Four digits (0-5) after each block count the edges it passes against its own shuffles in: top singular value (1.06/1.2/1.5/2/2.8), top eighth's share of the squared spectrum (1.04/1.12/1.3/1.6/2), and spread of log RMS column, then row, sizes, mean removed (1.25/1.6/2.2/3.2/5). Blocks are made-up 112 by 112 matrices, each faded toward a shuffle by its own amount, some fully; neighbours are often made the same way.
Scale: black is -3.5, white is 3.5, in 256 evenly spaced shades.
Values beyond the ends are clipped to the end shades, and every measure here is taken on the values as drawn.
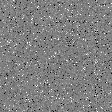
1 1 0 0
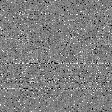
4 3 0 2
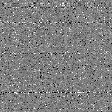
4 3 1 2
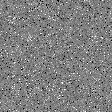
2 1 0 0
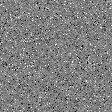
2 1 0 0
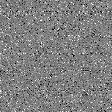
3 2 1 2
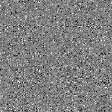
4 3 1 2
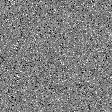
0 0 0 0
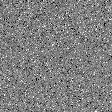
0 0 0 0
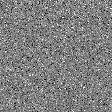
3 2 1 0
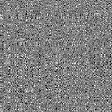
4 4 3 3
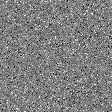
0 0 0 0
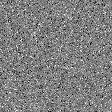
1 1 0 0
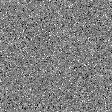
2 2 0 0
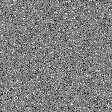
2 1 0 1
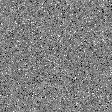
0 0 0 0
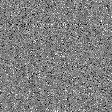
3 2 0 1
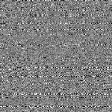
4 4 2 4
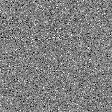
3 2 0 1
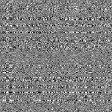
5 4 2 4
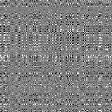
5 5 4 4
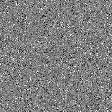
3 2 1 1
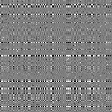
5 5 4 4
